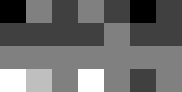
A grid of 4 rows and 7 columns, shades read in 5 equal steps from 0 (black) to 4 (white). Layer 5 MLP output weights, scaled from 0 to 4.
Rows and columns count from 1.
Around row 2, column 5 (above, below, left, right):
1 2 1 1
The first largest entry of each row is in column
2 5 1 1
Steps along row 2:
same same same up down same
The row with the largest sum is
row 4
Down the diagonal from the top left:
0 1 2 4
